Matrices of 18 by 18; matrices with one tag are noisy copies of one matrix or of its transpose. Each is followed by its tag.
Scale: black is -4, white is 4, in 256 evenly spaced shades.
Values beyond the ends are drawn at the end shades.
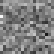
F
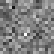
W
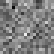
W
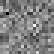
W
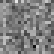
F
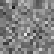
W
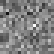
W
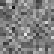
W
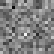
W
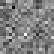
W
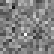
W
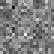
W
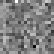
F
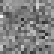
F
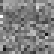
F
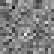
W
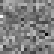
F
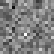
W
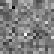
W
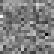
F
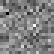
W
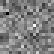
W
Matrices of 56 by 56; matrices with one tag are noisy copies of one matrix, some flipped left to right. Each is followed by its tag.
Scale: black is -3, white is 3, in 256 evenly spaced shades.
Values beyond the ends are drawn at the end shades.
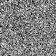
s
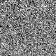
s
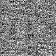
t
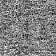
t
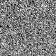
s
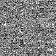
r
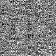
t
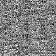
t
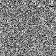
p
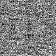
t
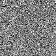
p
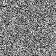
p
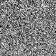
s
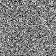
p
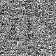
t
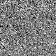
s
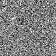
p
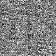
t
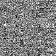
r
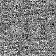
t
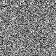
p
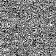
r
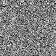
p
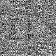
t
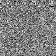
p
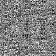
t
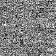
r
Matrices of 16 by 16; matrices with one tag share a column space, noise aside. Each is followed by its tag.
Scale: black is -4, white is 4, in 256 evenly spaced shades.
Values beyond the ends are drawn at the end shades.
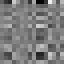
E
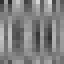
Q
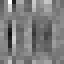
Q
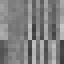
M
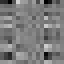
E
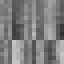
M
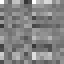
E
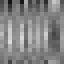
Q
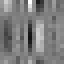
Q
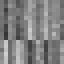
M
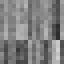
M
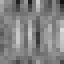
Q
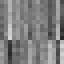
M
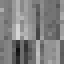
M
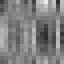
Q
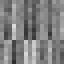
M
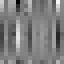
Q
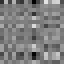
E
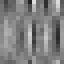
Q
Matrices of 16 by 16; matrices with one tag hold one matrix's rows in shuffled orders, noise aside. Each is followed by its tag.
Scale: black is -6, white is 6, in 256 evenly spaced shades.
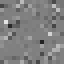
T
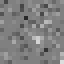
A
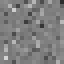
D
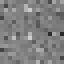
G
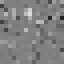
G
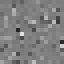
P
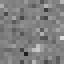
A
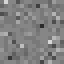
T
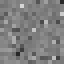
P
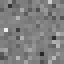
T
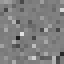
P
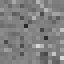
A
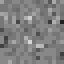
G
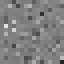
D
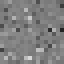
G
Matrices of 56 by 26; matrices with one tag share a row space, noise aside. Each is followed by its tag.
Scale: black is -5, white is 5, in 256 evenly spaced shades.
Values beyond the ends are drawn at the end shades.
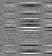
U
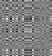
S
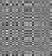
S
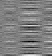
U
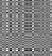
S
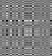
S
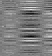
U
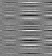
U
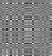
S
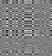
S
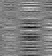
U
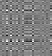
S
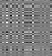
S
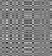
S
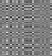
S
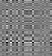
S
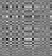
S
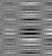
U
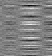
U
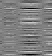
U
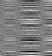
U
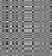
S
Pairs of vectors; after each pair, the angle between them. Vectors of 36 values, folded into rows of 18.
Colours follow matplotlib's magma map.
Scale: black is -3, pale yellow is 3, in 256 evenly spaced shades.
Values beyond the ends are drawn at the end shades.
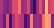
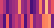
nearly parallel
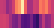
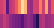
nearly parallel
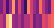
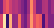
orthogonal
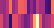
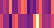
nearly parallel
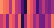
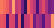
nearly parallel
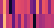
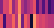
partly opposed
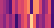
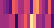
nearly parallel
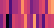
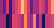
nearly parallel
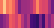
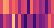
partly aligned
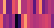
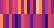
partly aligned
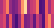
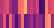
nearly parallel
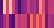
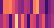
partly aligned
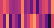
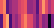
partly aligned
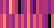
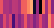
orthogonal
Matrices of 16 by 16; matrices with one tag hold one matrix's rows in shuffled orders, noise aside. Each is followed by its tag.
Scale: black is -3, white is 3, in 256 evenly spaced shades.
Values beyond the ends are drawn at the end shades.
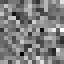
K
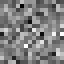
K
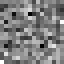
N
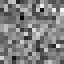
K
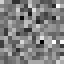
K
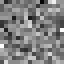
N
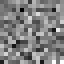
K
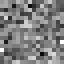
N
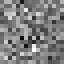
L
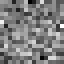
N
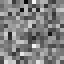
L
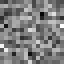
N
